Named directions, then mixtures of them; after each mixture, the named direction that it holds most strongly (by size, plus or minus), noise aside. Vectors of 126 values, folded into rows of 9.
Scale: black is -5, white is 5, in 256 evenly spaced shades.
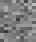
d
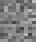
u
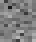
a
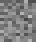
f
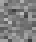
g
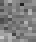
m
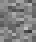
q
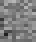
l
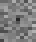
d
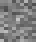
d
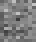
d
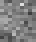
m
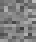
u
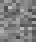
u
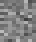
f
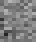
l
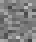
g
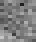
m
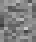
q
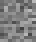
u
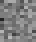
l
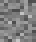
f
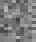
d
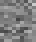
d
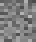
f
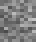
d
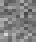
l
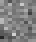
m
